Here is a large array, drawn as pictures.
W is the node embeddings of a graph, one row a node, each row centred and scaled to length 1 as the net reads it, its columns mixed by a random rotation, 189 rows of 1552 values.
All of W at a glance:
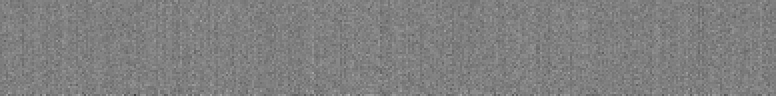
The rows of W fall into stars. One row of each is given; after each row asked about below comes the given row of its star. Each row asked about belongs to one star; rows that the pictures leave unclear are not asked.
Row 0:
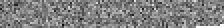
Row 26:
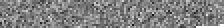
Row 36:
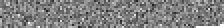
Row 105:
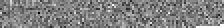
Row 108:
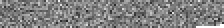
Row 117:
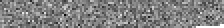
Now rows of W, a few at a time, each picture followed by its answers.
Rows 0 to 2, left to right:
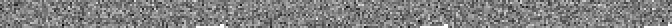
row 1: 117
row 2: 108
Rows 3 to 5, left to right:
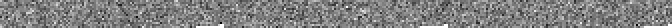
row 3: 36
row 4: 36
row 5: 117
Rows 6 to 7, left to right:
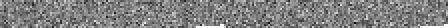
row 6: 108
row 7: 26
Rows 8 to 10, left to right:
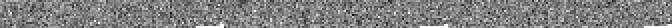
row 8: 108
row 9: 0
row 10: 0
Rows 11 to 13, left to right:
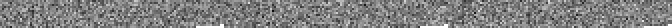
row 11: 108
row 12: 26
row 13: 0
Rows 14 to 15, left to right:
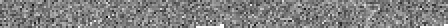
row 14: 108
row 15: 108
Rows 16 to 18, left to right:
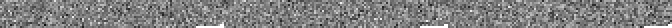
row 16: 105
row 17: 26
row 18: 105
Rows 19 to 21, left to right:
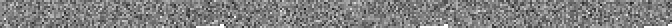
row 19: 105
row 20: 108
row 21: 36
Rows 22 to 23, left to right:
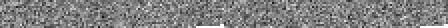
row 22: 105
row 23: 26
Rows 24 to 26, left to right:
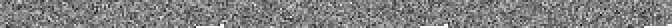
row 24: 26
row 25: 26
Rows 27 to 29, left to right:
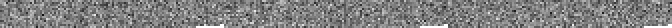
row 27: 0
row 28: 36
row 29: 108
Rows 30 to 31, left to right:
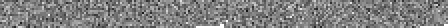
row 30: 117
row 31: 117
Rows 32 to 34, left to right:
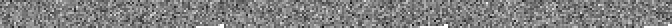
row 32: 36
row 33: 0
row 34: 108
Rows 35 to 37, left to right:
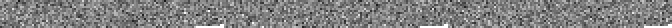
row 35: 0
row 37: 0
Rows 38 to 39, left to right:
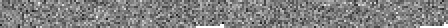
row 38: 108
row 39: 117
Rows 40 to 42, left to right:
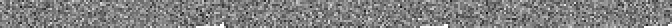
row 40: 105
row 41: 108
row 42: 105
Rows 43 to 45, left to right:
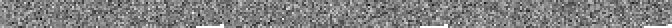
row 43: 36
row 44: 26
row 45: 36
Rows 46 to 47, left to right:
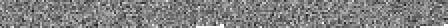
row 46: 108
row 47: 108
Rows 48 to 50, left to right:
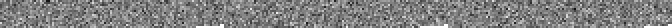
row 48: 0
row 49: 105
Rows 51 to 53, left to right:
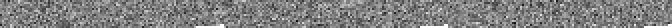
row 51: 26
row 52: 26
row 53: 36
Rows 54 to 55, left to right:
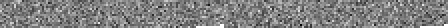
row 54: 26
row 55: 105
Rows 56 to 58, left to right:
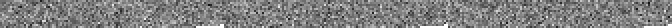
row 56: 26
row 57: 105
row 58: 36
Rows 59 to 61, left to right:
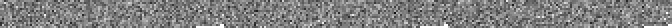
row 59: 108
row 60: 108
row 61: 26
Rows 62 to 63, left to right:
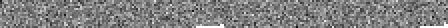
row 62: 117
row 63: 108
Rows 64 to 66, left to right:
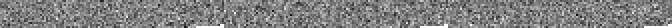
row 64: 26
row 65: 105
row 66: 0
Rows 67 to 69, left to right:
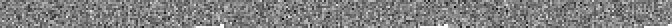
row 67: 117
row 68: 105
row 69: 36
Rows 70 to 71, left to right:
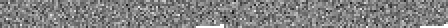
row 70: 105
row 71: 36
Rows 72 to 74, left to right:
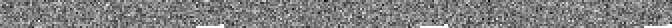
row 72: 108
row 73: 36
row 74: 26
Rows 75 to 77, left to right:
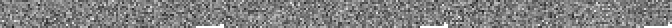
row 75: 117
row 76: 108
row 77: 108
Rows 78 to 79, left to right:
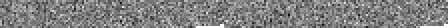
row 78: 36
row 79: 117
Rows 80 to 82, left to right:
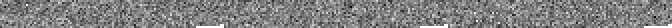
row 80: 0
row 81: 0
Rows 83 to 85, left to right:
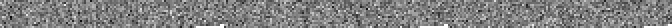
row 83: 0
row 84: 0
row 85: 108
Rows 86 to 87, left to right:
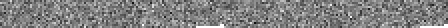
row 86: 108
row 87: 26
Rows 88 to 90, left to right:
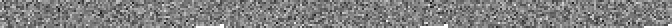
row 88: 36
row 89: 36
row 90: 105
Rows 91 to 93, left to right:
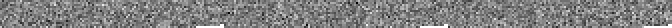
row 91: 26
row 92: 105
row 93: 0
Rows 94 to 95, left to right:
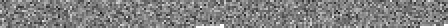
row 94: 26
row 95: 108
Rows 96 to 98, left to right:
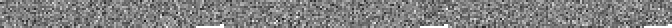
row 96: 105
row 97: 105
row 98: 117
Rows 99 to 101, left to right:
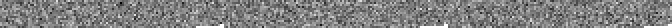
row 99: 36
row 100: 108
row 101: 105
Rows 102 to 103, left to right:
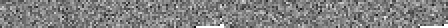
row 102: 105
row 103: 26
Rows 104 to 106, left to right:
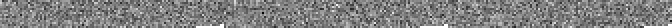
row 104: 36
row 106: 105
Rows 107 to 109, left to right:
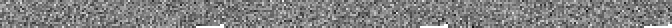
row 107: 105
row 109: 108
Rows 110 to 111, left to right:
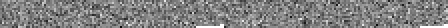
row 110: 117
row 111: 0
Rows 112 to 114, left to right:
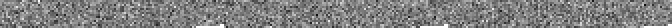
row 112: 117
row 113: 26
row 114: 117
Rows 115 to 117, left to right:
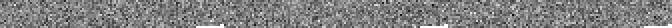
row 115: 26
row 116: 108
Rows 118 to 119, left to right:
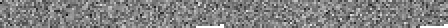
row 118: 105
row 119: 108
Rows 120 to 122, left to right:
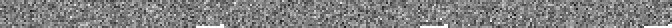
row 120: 108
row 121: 117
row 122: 105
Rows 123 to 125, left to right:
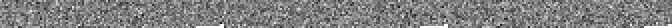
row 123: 36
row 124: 105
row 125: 105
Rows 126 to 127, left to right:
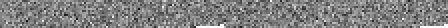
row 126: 105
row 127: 108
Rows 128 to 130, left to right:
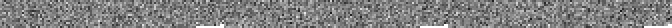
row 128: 108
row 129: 36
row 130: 108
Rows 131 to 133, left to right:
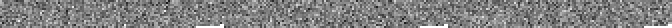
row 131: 36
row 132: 0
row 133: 0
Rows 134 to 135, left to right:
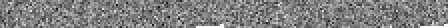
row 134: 0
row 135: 105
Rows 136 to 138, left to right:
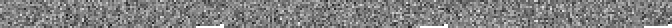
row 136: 105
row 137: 117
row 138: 0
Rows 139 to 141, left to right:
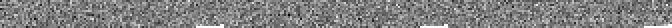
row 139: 117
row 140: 117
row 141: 108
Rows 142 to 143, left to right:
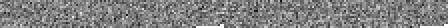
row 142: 105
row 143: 108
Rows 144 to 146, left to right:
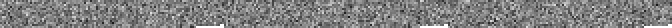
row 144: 105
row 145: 26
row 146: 26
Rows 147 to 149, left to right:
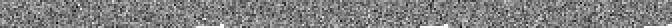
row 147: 117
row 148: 36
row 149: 36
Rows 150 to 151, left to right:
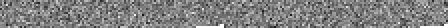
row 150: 36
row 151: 105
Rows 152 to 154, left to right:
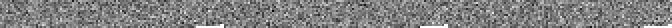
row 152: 0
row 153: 105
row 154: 117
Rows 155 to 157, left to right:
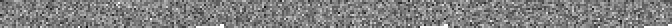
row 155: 26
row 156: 108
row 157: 26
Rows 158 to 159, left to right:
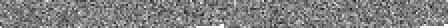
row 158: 26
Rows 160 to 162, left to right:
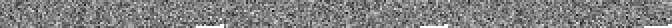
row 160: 0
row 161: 105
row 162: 0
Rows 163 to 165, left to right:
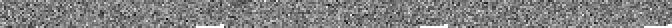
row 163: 108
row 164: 0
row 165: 36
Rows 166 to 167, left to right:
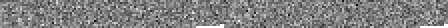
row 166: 36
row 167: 117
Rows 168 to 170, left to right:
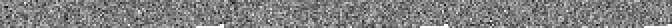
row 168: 36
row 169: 108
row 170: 26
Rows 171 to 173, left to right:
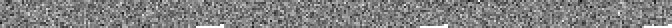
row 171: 26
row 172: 117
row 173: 0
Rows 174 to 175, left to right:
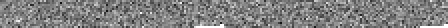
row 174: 36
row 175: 117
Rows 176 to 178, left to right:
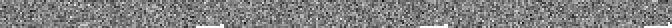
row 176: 108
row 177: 117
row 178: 108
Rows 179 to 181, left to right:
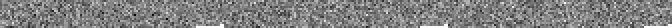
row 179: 117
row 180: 117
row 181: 26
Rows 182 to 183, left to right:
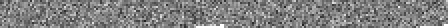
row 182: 26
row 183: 117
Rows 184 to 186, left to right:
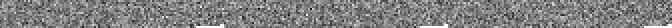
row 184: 105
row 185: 117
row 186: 117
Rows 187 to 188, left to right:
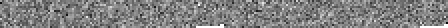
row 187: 105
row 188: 108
